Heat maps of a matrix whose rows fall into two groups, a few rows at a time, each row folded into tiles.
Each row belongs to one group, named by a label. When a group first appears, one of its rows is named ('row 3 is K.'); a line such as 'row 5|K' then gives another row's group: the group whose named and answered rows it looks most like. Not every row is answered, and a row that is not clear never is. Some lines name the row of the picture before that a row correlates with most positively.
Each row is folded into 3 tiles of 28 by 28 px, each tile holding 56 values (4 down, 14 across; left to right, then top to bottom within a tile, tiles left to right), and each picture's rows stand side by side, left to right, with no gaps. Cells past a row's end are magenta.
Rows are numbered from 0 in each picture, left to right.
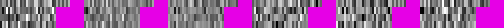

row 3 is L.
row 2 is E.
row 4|E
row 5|E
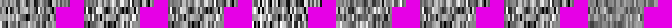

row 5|L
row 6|L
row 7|L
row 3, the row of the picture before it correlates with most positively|4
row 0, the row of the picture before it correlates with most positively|4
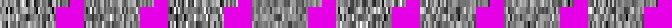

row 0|E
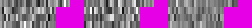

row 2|L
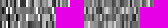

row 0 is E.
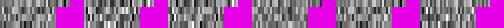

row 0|L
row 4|L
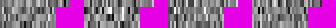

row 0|L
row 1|E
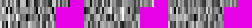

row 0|E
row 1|E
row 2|E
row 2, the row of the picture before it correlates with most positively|3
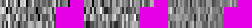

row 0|E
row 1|L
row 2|E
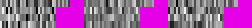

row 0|E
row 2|L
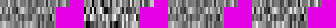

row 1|L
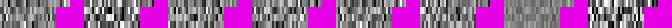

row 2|E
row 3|L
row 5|E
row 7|L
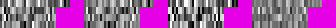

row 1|L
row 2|L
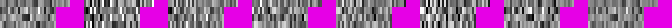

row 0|E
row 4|E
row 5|E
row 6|E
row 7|E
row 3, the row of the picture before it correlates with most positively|2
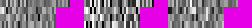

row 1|E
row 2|E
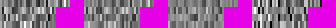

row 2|E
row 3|E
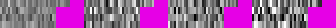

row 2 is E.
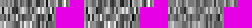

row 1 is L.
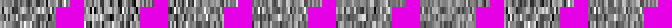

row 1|E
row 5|L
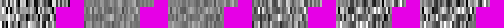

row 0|E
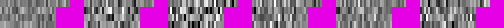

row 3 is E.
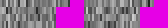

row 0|E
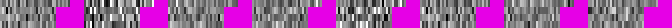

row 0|E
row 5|E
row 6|L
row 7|E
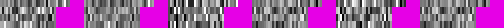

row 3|L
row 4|L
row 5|L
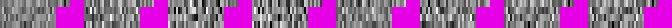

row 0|L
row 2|E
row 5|L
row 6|L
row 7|L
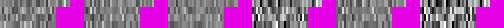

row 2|L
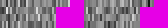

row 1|L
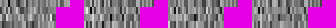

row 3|E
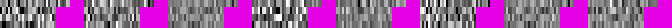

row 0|L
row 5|E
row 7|E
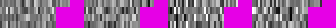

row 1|L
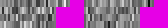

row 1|L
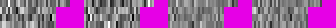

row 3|E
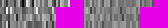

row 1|E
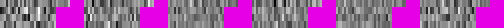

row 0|E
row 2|E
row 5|E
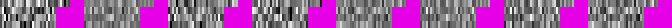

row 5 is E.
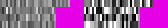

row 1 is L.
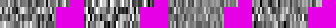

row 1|L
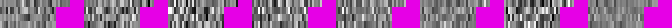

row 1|L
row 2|E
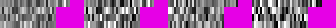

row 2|E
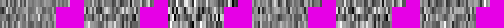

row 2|L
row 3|E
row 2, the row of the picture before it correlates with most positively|3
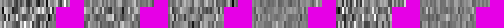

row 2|L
